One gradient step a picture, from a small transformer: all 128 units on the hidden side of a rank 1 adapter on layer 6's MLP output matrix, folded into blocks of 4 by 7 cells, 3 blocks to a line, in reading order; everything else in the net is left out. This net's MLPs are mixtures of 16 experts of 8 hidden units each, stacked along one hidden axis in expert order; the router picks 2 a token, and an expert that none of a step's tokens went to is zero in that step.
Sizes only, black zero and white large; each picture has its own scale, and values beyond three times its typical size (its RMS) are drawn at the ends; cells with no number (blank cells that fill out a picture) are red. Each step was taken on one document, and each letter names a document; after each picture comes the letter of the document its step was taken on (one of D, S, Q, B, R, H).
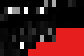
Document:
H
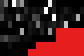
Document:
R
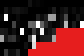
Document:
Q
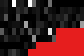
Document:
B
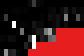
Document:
Q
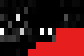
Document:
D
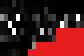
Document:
B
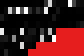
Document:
H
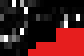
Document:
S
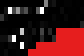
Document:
H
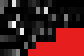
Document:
R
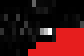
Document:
D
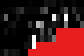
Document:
Q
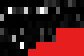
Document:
H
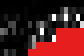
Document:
Q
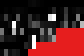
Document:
Q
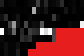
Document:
D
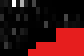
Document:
S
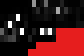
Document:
D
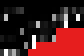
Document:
Q
